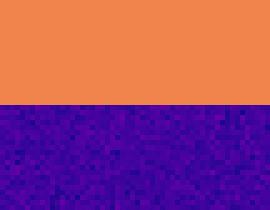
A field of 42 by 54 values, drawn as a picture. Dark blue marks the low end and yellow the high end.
It is made of 2 by 1 panels. Panel 1,1: high, flat. Panel 2,1: very low, fine-grained, faint in contrast.
